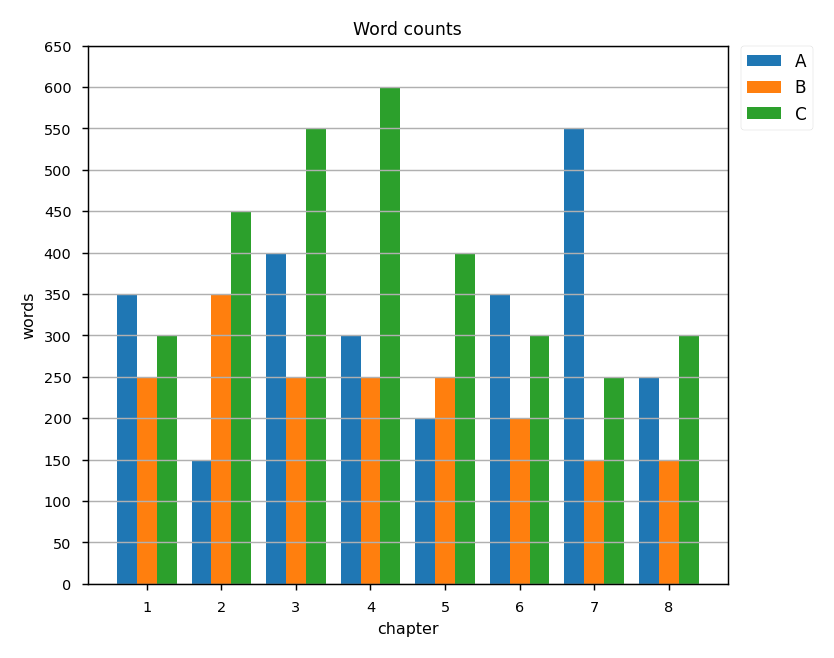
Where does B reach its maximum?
2
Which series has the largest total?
C
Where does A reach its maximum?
7
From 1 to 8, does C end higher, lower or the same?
the same
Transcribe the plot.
Title: Word counts
x-axis: chapter, ticks 1 2 3 4 5 6 7 8
y-axis: words, ticks 0 50 100 150 200 250 300 350 400 450 500 550 600 650
Legend: A, B, C
Values:
A: 350 150 400 300 200 350 550 250
B: 250 350 250 250 250 200 150 150
C: 300 450 550 600 400 300 250 300
